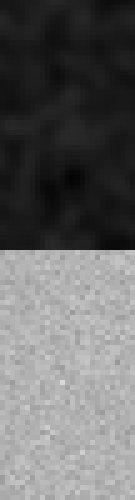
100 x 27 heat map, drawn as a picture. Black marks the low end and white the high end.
It is made of 2 by 1 panels. Panel 1,1: very low, blotchy, faint in contrast. Panel 2,1: high, fine-grained, faint in contrast.
